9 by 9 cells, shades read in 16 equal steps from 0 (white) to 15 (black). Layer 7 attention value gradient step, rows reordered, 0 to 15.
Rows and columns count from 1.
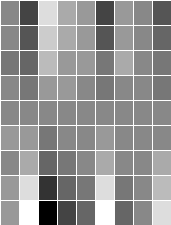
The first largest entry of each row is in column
2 2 2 2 1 3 3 3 3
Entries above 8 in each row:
3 3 1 0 0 0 1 2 4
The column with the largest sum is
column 3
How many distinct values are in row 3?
6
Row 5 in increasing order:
7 7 7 7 7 7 7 7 7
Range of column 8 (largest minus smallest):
0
